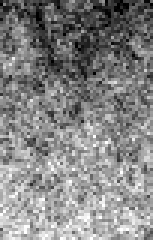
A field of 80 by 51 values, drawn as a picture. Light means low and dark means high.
There is an overall slope up to the top. The values follow a bell shape. On average the colour sits 50% of the way up the scale. No regular stripes run through it.
